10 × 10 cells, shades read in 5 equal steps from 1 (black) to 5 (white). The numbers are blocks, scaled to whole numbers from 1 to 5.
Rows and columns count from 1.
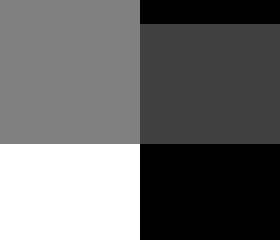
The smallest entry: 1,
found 25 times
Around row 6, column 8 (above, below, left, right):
2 1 2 2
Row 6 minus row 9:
-2 -2 -2 -2 -2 1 1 1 1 1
